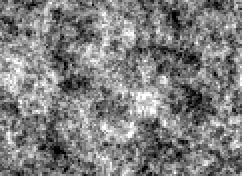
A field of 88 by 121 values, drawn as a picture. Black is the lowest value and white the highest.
Odd rows or columns: none. Average level on the scale: 50%. Grain: blotchy. Slope: none.
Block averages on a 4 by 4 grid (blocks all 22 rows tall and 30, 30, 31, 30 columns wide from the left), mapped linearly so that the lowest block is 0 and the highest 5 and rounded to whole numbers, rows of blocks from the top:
1 2 1 1
5 2 1 1
2 3 5 0
0 2 0 1
